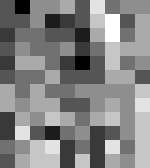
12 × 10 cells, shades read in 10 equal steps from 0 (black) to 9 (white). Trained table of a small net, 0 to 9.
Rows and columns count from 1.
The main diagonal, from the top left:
3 3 4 4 2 3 5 6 5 7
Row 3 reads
2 4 4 3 3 1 6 9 4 6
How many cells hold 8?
5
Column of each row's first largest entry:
7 8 8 8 8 4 10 10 4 2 4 3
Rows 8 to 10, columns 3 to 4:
6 6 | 5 7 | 3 1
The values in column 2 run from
0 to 8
